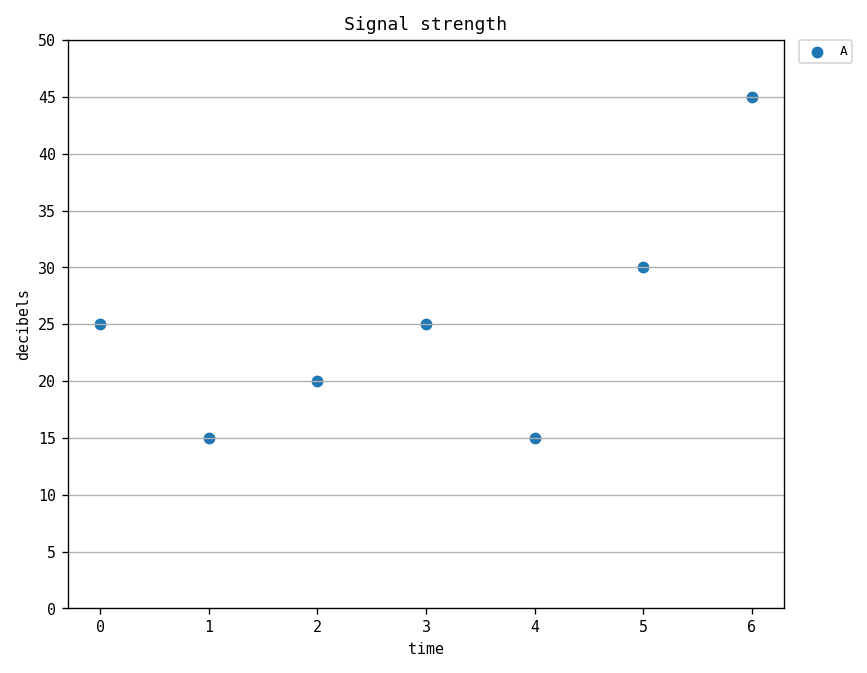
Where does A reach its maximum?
6
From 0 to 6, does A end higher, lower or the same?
higher
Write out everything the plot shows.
Title: Signal strength
x-axis: time, ticks 0 1 2 3 4 5 6
y-axis: decibels, ticks 0 5 10 15 20 25 30 35 40 45 50
Legend: A
Values:
A: 25 15 20 25 15 30 45
